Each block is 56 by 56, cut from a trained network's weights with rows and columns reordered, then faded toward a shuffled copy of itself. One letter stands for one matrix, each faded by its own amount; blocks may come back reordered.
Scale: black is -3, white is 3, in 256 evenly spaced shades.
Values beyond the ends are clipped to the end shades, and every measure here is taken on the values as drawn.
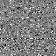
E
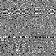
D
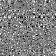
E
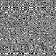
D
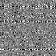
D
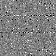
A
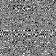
D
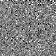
A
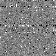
A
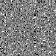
A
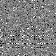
A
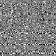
D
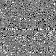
E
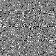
E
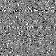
E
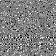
E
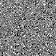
A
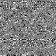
E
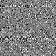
E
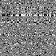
D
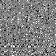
E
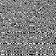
D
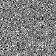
A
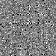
A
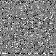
E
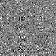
A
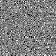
A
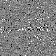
A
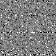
A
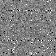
A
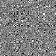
A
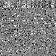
E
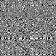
D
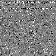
A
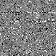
E
